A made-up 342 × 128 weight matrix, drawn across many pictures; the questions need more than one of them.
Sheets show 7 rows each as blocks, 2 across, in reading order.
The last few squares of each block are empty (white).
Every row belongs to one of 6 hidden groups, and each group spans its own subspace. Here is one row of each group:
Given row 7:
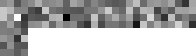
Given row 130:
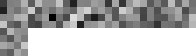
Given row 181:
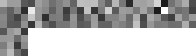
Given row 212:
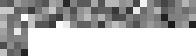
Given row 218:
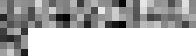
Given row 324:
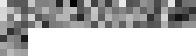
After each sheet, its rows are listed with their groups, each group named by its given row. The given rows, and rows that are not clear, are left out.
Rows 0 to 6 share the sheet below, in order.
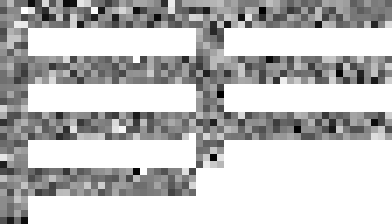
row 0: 130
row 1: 181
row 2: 212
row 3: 130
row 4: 212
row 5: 212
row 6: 212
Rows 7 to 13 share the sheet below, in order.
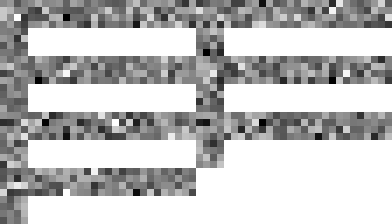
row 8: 212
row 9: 181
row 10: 7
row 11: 212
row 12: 181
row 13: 130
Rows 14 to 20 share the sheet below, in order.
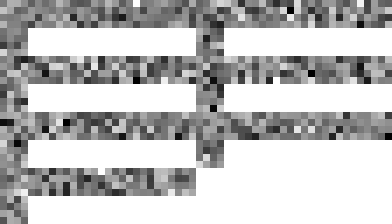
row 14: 212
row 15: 130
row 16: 130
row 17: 212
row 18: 181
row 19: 7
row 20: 212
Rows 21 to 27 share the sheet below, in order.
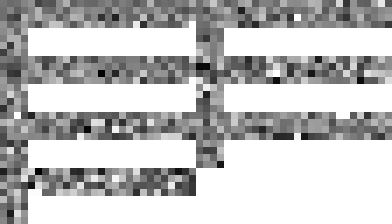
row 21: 7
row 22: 7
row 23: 7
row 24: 324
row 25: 324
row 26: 218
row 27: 181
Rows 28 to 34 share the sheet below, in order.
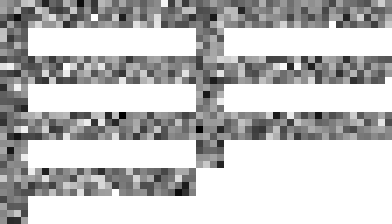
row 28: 130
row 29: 7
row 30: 181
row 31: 130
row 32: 130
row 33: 218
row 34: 212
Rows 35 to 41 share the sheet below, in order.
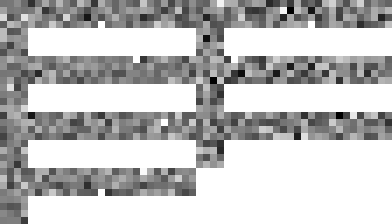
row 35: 218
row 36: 130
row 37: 212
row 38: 181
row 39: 324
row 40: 218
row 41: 218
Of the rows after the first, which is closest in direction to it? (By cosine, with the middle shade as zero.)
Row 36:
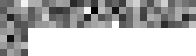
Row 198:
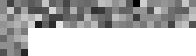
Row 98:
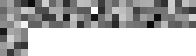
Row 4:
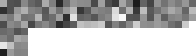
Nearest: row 4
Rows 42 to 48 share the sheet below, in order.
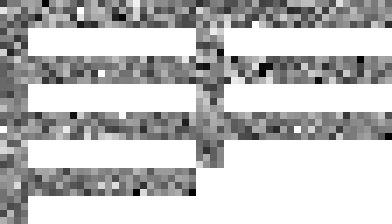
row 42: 212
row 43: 212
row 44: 7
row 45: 181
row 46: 218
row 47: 7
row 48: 7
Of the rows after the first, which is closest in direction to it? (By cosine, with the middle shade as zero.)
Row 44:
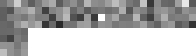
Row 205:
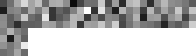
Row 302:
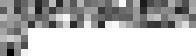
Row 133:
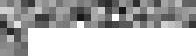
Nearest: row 133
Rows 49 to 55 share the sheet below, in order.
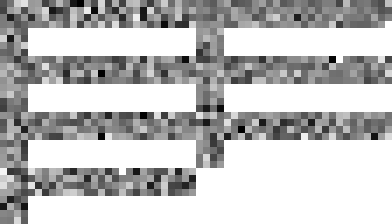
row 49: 130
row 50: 7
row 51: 7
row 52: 212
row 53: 218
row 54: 181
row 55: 324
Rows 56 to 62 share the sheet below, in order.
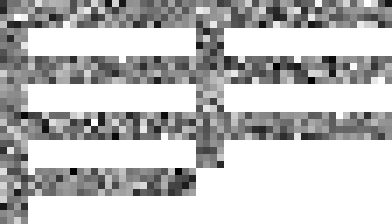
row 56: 130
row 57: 324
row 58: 218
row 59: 212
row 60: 130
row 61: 218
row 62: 324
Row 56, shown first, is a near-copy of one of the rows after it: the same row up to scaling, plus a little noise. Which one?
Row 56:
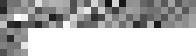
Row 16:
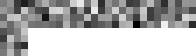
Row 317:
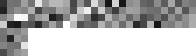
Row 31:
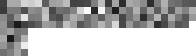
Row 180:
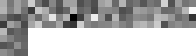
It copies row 317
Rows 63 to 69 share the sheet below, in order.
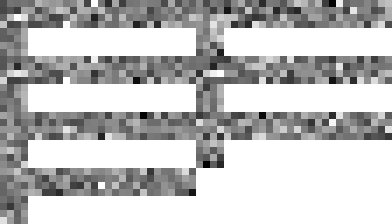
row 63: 130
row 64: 212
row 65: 130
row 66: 130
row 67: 218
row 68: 212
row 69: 7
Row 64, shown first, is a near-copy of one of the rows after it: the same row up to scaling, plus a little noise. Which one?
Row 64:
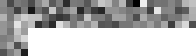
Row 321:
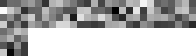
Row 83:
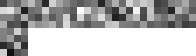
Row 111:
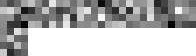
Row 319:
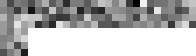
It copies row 319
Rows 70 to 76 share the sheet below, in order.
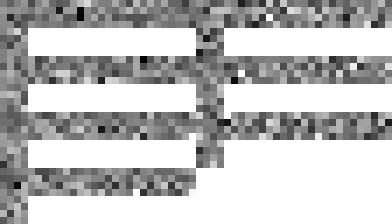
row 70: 181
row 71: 212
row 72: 218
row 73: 181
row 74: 7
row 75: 324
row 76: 7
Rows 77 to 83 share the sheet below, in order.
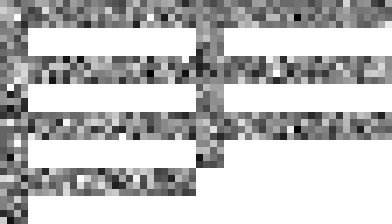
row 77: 7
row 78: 7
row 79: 212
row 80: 324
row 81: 181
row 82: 7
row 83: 212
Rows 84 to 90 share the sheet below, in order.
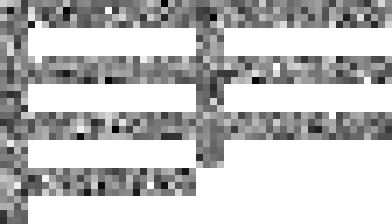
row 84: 181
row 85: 7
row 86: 218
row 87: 212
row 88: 324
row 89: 212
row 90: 7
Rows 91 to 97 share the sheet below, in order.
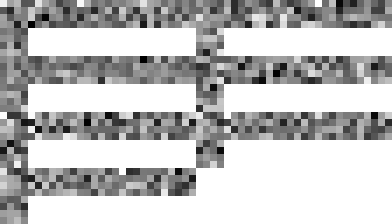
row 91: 181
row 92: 218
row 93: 218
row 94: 212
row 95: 324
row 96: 324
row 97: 324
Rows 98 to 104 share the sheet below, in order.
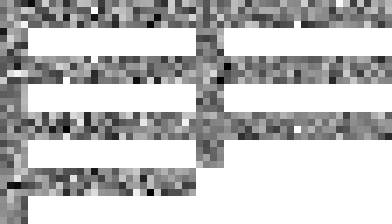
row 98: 130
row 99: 218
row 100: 130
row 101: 7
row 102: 324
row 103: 7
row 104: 130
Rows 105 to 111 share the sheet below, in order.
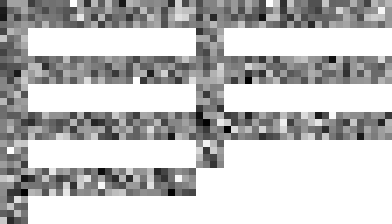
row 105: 324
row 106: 324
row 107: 7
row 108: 212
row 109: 212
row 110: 324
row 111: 212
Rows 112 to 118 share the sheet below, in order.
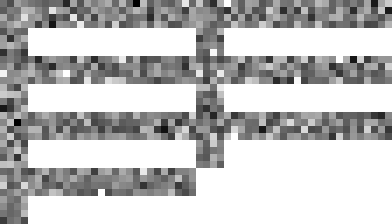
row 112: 212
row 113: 324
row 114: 218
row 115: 218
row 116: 212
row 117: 181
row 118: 218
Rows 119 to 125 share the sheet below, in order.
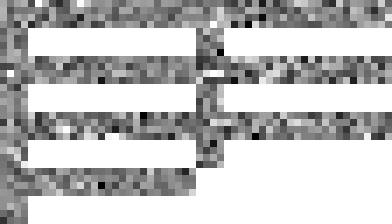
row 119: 181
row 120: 212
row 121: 181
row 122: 130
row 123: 218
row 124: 212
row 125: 7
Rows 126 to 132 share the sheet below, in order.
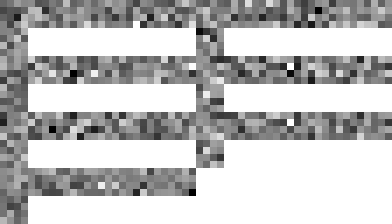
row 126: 7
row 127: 324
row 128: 130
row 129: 130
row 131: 130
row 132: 7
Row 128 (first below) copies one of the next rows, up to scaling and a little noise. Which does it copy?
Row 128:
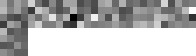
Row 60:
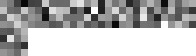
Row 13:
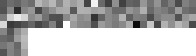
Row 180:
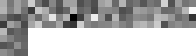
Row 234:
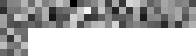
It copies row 180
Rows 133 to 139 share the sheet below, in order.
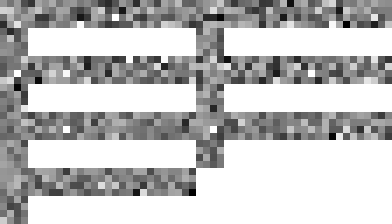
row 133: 324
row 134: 130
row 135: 181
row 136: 324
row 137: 324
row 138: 7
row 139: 7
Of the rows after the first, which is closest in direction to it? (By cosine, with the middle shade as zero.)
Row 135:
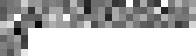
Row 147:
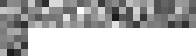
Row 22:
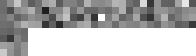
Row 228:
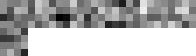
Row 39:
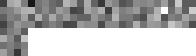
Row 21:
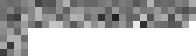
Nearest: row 21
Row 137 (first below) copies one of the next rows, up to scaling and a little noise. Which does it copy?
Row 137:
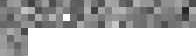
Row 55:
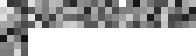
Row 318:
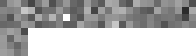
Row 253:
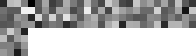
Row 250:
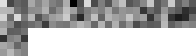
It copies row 318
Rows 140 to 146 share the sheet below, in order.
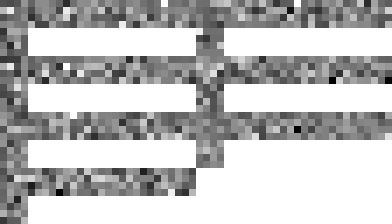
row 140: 181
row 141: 130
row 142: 181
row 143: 7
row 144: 130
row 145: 7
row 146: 212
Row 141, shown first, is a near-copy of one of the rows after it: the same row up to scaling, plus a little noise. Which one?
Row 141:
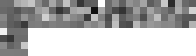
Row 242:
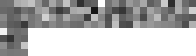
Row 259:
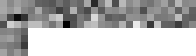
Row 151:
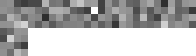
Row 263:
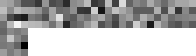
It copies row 242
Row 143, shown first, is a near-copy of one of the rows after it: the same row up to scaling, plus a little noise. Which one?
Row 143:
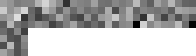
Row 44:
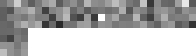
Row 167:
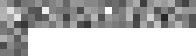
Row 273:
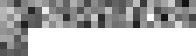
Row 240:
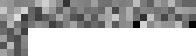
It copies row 240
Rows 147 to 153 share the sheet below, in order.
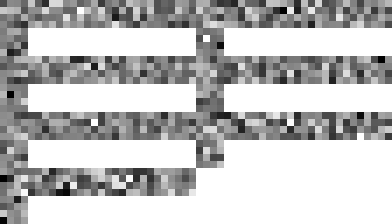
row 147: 212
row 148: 130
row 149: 130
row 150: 7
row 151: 130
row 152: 130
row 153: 212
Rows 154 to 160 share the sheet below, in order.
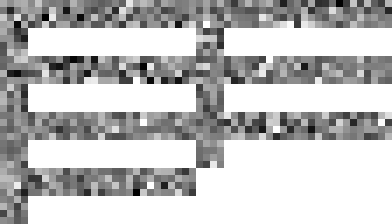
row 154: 181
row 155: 218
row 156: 130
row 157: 181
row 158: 218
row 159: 324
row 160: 7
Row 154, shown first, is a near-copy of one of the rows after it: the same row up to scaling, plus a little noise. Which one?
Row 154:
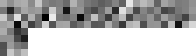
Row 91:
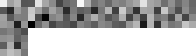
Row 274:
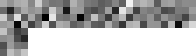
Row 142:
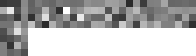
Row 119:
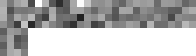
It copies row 274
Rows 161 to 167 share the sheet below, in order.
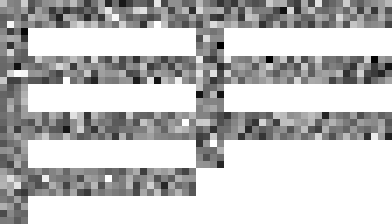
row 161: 218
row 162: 130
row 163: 130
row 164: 324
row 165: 324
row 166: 181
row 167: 7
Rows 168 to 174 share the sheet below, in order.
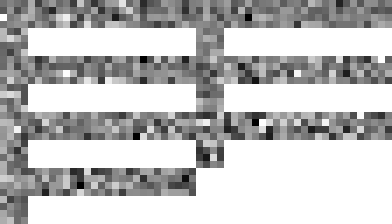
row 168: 218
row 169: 218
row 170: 218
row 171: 7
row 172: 7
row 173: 181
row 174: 324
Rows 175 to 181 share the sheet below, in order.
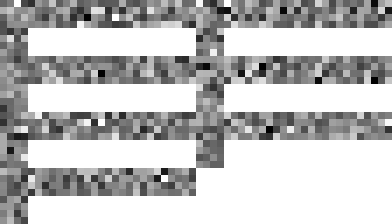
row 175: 324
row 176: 324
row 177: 7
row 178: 181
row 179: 130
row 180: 130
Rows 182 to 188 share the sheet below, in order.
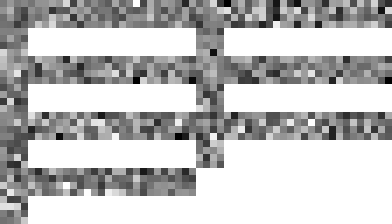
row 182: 212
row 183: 324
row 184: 7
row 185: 7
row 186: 212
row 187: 181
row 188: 218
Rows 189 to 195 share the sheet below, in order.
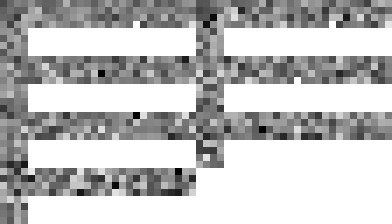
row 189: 7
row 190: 7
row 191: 7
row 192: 218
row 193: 212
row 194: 218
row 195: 324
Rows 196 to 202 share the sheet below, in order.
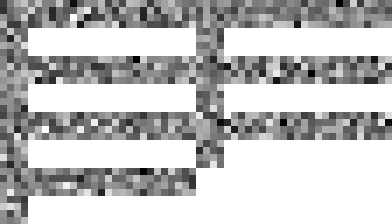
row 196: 130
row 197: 218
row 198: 212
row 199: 324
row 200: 181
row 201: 324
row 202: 218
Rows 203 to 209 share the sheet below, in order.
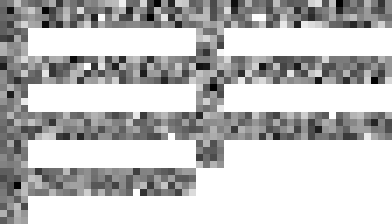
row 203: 7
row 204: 218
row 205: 130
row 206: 181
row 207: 212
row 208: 212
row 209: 7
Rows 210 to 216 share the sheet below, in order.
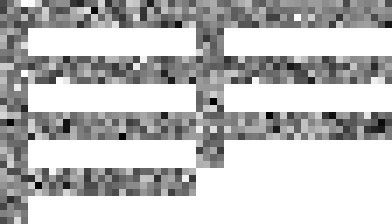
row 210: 130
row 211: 7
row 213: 212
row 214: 181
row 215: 324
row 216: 324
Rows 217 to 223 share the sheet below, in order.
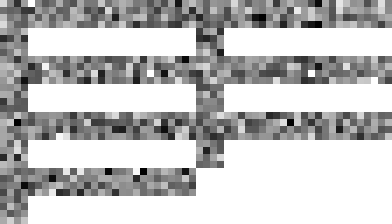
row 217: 324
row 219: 7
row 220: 324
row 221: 212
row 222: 130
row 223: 212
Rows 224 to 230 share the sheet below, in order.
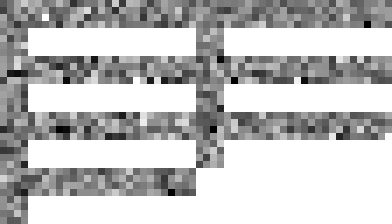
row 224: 130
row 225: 212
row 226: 130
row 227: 218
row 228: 218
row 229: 7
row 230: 212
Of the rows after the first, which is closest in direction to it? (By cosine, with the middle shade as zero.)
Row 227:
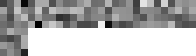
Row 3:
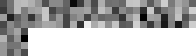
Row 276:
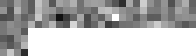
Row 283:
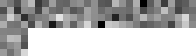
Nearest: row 276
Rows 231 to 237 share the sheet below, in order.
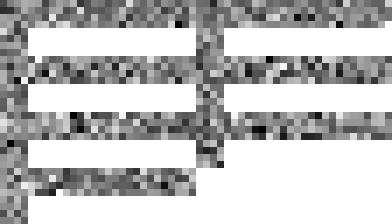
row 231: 181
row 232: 7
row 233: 181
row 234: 130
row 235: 324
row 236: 218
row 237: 212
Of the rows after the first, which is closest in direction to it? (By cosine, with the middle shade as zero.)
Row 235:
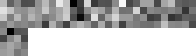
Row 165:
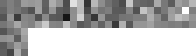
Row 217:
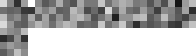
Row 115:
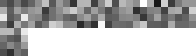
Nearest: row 115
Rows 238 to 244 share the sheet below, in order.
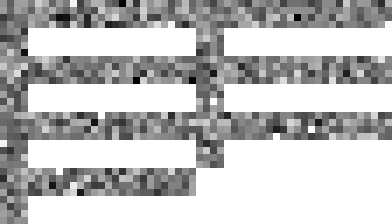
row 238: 218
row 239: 7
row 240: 7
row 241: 7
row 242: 130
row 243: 324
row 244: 130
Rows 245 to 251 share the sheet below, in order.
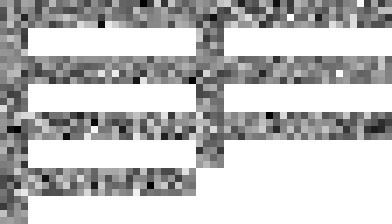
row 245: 218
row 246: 130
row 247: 7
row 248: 218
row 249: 130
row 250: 324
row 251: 7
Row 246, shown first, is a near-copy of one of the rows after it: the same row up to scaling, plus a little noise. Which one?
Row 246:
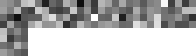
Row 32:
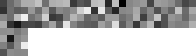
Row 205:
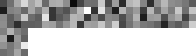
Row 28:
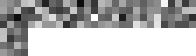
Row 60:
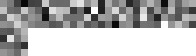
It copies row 28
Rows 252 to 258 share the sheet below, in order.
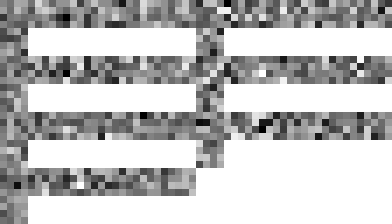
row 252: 218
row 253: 324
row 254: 324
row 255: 181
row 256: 218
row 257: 181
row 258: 324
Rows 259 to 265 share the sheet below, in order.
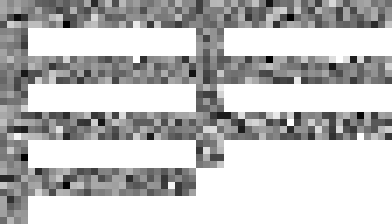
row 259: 130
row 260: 130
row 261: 212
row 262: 218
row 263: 130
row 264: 130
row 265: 181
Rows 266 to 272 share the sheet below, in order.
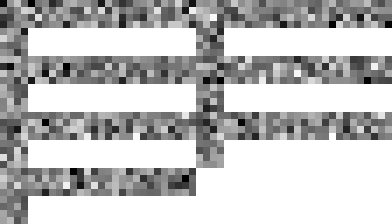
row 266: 324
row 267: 7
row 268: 181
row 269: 212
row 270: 7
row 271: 7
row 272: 324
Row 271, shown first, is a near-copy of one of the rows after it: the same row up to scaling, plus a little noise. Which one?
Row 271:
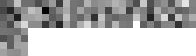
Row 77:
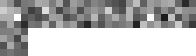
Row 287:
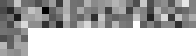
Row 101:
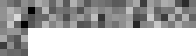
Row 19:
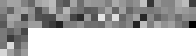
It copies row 287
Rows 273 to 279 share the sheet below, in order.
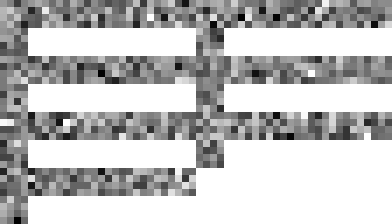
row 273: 7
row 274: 181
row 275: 212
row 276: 218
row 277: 181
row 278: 212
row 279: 324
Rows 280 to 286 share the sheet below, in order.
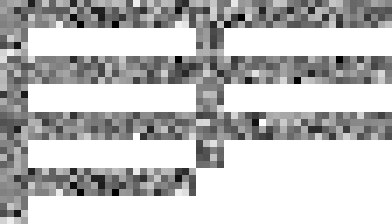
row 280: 212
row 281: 181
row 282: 324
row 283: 218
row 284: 7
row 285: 181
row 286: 212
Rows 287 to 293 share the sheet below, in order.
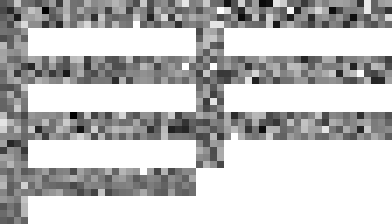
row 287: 7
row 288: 130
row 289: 324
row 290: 212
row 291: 324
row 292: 181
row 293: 218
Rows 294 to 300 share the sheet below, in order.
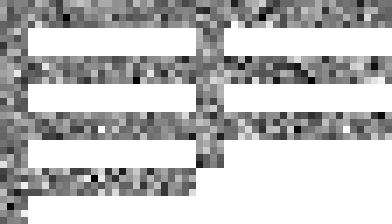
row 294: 181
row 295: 181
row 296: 7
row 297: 212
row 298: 7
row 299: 7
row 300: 130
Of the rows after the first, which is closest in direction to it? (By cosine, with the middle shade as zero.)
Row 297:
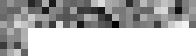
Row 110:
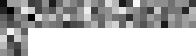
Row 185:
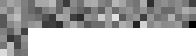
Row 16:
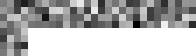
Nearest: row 16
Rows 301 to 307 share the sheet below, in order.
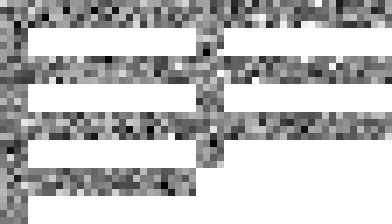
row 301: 181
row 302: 218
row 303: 212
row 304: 212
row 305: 212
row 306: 181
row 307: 212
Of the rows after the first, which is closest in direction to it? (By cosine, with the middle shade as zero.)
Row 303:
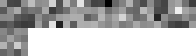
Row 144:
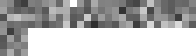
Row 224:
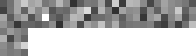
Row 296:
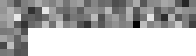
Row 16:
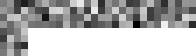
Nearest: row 224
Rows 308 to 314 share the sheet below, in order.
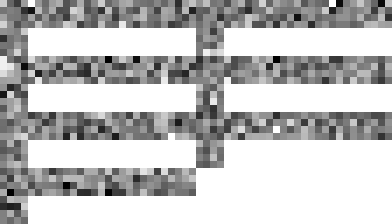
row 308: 324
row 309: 212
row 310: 324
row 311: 181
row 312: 212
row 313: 181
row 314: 218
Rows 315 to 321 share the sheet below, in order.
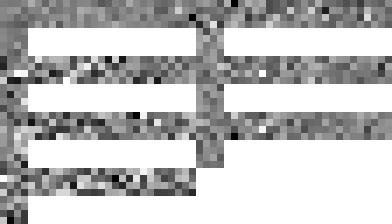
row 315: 212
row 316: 181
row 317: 130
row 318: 324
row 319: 212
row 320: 181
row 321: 212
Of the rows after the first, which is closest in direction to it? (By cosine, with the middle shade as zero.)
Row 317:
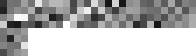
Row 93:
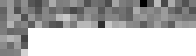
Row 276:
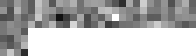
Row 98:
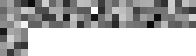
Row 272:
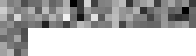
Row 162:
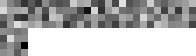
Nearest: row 276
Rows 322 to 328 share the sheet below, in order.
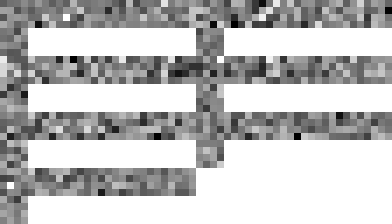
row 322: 181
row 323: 181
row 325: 324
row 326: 218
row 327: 218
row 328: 181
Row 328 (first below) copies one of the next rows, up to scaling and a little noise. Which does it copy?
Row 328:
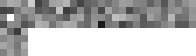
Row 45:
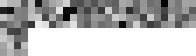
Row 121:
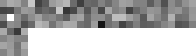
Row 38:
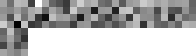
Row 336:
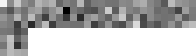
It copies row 121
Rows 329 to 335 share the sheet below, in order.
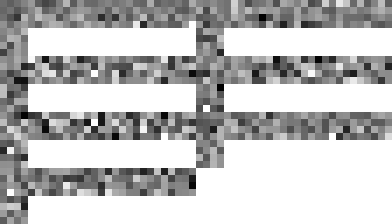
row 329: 7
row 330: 218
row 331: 130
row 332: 218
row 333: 130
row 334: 7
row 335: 218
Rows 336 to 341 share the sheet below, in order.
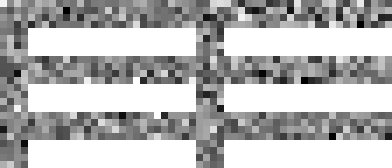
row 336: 181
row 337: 130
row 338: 7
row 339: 218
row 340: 218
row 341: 7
